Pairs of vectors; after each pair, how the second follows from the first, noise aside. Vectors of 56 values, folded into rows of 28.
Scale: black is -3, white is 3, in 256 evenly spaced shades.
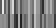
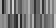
sign-scrambled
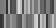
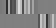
partly zeroed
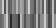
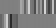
partly zeroed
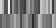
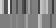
partly zeroed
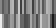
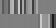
partly zeroed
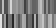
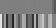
partly zeroed
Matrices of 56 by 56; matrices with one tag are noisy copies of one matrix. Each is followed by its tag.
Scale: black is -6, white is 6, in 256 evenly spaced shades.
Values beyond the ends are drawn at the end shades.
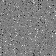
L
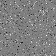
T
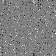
L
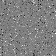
L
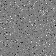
T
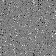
L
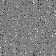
L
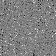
L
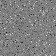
T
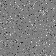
T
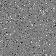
T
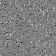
T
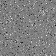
T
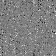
L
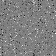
L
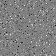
T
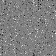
L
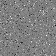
T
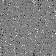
L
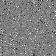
L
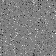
L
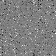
L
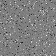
T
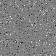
T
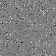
T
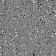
L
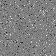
T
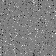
L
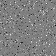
T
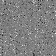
L
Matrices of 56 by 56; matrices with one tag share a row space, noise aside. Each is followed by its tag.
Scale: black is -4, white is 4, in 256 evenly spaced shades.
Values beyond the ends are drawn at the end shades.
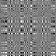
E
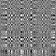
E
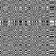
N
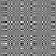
E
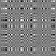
E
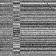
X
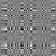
E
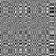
N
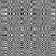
E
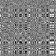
N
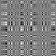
E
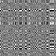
N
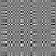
E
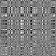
E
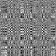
E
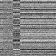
X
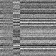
X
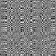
E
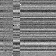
X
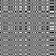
N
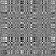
E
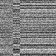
X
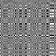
N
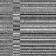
X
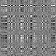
E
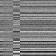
X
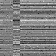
X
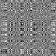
E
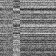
X
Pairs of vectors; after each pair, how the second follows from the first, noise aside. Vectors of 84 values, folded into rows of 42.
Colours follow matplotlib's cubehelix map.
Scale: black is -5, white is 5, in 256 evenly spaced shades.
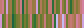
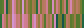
negated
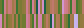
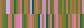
reversed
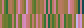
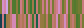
reversed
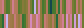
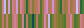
reversed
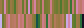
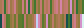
negated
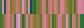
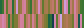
reversed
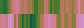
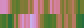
negated
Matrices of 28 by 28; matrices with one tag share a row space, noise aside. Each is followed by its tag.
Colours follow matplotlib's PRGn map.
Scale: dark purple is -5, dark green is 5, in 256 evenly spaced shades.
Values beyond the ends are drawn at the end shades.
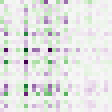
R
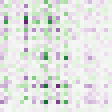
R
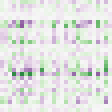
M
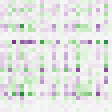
M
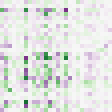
R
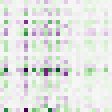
R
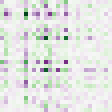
R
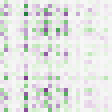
R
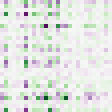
R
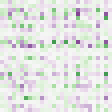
M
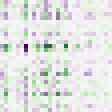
R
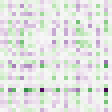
M
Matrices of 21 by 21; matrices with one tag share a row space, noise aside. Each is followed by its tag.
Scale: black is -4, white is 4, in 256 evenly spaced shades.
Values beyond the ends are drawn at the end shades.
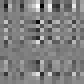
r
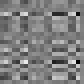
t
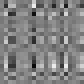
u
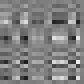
t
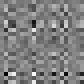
u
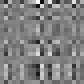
r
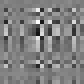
r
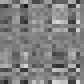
t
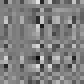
r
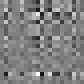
r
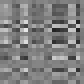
t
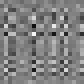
u
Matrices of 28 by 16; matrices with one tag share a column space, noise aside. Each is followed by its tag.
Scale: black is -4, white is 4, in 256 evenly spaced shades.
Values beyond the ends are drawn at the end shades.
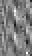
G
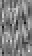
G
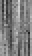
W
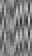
G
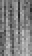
W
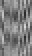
G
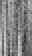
W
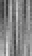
W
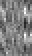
G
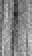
W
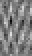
G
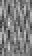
G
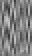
G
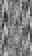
G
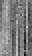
W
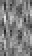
G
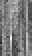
W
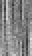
W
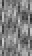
G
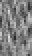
G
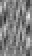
G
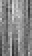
W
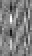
G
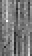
W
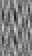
G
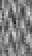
G
